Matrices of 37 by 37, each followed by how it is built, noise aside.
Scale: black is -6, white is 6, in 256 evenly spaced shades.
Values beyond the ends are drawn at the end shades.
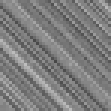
Toeplitz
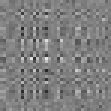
low rank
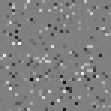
sparse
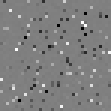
sparse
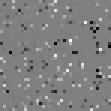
sparse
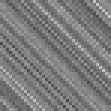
Toeplitz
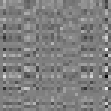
low rank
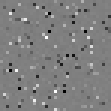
sparse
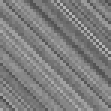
Toeplitz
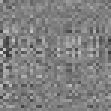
low rank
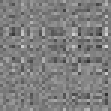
low rank
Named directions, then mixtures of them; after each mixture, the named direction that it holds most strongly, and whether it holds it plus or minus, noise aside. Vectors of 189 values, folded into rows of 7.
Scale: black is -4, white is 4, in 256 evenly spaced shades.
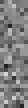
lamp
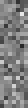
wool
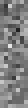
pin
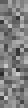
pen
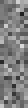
wool, minus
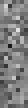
pin, minus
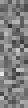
pen, minus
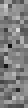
pin, minus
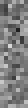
pin, plus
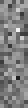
pin, minus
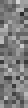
wool, minus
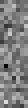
lamp, plus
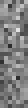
pin, minus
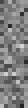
lamp, plus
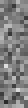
lamp, minus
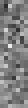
pin, plus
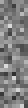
lamp, minus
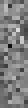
pin, minus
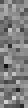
lamp, plus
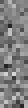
lamp, plus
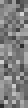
wool, plus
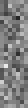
pen, plus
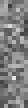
pin, minus
